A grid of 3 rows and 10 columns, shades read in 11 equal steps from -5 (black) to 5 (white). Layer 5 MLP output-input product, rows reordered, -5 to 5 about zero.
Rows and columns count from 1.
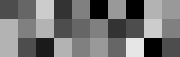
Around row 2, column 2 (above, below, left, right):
-1 -2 2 2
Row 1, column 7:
1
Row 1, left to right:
-2 -1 3 -3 0 -5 1 -5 2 1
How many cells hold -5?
3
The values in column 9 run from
-5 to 3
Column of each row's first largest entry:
3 9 8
